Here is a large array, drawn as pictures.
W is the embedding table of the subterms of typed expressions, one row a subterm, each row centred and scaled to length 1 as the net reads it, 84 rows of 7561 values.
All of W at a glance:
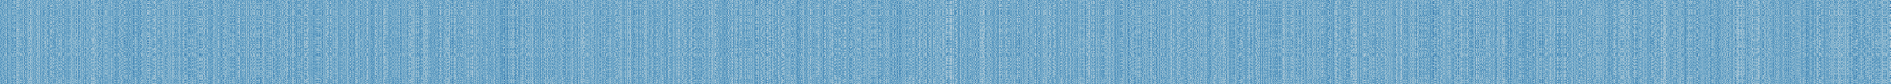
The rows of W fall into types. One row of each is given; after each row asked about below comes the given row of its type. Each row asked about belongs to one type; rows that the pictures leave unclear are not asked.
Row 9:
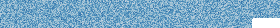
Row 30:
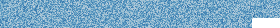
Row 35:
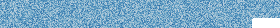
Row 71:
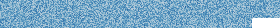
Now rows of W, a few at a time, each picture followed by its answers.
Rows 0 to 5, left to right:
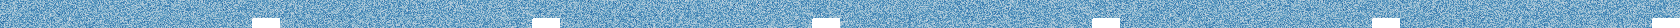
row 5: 71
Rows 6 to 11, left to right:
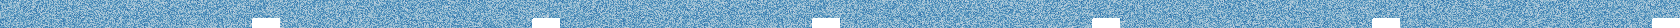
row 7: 35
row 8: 71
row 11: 30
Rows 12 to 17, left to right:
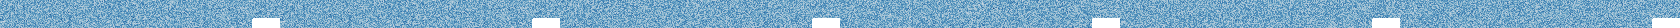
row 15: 30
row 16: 71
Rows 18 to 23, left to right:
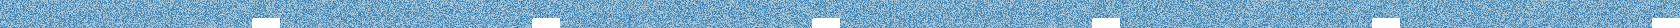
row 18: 71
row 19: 9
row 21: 71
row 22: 30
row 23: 30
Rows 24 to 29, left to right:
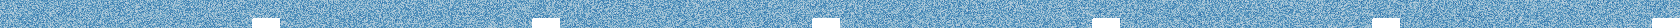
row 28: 9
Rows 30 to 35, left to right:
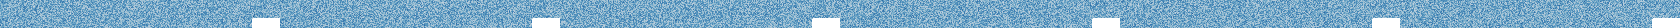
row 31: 71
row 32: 71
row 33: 71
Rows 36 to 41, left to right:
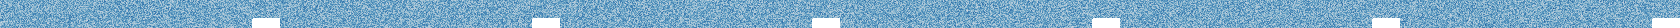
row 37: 30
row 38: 30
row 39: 9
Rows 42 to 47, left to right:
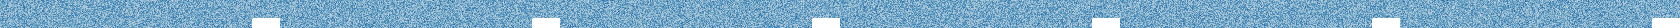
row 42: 30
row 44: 35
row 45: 30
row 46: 71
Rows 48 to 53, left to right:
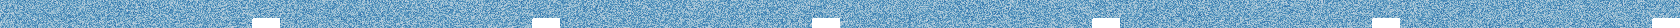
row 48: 9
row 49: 9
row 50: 30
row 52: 9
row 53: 35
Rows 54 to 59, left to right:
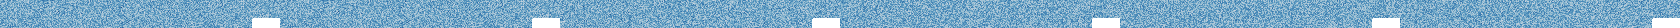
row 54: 35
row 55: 35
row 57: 30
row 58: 71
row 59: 9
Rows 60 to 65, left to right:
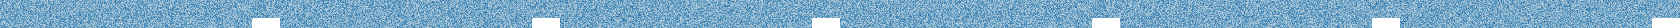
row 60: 71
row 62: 9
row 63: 71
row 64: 71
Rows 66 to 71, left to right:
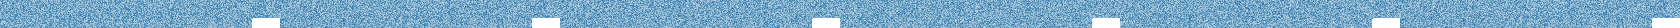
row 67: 71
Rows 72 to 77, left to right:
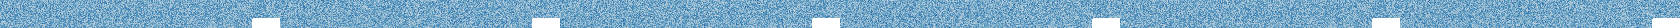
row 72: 71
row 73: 30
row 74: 71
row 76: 71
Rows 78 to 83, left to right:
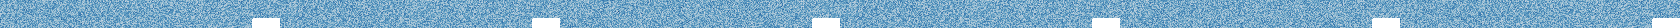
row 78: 9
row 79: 30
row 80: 35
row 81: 30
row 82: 35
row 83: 9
